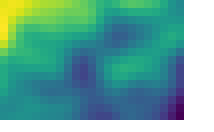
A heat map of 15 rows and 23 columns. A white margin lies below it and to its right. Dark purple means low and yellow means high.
Average level on the scale: 50%. Calmest part: bottom left. Slope: up to the top left. Ninth with the lowest average: bottom right.
